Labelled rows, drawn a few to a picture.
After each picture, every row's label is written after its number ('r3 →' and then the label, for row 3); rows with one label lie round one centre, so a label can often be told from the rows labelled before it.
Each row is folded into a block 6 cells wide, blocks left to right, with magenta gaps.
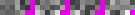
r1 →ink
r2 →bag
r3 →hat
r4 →bag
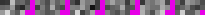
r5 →hat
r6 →ink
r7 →hat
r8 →ink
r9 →bag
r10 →hat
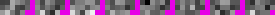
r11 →hat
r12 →hat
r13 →bag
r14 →hat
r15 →hat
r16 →ink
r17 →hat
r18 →hat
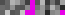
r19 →hat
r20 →ink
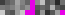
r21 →bag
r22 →ink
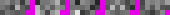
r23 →ink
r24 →bag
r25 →hat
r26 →ink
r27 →ink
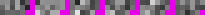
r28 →ink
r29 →bag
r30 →hat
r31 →hat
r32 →hat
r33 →ink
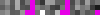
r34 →ink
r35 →hat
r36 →ink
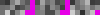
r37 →hat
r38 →ink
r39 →bag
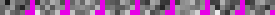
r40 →hat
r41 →bag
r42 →bag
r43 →bag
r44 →hat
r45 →bag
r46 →hat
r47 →hat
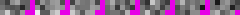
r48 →hat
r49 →bag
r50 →bag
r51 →ink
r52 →hat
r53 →ink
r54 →hat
